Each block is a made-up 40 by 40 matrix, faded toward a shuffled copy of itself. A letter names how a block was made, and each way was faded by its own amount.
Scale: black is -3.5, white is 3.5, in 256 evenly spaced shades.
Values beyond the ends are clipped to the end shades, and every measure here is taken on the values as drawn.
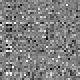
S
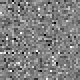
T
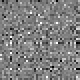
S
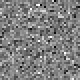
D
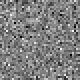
D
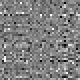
S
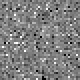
T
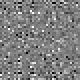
S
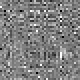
S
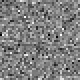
D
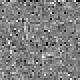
T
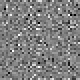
S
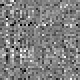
S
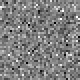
D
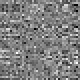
S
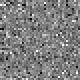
T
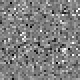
T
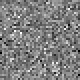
D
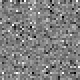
T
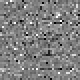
T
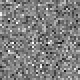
D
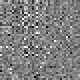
S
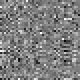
S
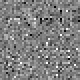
T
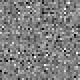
T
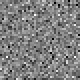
D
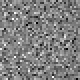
D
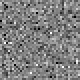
D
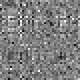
S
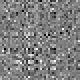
S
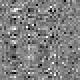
S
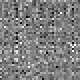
S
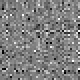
S
